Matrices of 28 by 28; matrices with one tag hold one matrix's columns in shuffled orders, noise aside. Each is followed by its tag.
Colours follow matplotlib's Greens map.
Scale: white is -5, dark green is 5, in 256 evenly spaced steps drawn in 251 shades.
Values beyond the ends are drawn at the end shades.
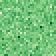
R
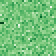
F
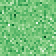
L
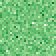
L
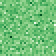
L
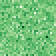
R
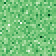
L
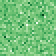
L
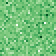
L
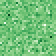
L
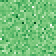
F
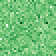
F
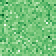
L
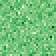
R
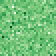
R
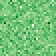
F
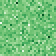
L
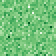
R
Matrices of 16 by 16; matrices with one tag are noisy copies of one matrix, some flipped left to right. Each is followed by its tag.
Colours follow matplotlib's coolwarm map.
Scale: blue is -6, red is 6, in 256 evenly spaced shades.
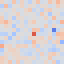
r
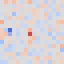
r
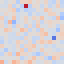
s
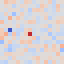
r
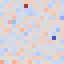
s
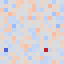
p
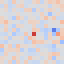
r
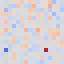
p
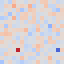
p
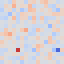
p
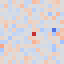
r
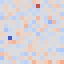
s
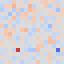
p
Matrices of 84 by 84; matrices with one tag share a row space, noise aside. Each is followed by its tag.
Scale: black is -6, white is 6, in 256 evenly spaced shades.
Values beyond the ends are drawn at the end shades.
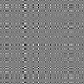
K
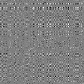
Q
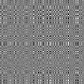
Q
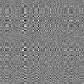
K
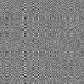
K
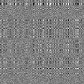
Q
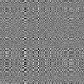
K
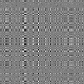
K
